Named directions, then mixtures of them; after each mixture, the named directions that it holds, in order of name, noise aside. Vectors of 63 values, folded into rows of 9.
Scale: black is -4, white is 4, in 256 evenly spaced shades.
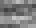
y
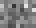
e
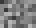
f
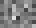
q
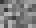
f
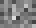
q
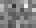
e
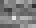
q, y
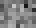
e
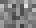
e, f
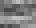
y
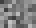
f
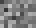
f
